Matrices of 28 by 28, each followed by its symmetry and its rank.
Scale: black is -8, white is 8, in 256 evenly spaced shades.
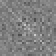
symmetric, rank five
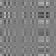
neither, rank one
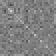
symmetric, rank five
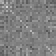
symmetric, rank five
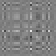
symmetric, rank two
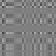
neither, rank one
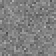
neither, full rank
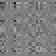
neither, rank three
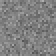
neither, full rank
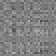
neither, rank three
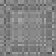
symmetric, rank two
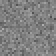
neither, full rank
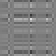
neither, rank one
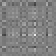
symmetric, rank two
